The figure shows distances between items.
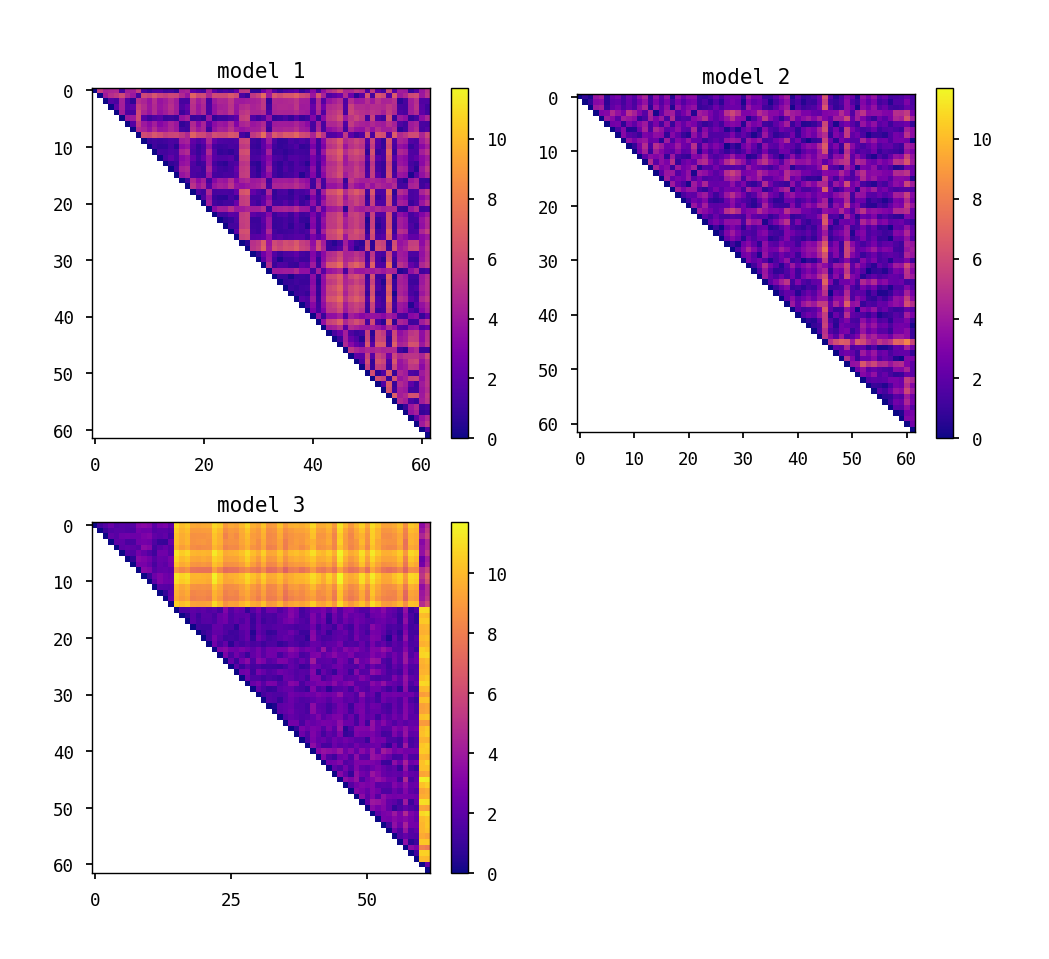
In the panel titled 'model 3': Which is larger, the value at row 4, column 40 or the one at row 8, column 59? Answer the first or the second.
the first
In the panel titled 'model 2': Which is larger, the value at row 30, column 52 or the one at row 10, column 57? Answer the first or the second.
the first
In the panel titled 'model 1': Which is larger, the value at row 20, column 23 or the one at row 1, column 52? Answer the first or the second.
the second
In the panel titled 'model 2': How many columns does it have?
62
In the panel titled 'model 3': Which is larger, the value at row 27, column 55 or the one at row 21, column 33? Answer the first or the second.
the first
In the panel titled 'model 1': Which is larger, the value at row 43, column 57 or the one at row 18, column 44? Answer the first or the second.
the second
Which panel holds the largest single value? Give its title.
model 3
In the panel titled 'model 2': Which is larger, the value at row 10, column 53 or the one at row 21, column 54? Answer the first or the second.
the second
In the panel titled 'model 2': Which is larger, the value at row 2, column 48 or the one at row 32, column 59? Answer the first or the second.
the second
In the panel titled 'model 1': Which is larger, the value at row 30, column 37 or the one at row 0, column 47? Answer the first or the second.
the second
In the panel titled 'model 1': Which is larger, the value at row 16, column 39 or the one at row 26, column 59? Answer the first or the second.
the first
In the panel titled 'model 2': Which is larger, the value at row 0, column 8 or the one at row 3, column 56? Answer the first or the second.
the second
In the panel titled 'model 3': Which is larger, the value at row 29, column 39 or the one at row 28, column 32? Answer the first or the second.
the second
